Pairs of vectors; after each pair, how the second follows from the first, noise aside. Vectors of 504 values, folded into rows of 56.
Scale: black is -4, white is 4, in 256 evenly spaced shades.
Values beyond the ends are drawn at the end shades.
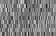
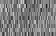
copied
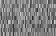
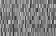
copied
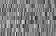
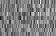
reversed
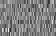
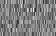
wrapped around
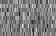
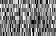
scaled up
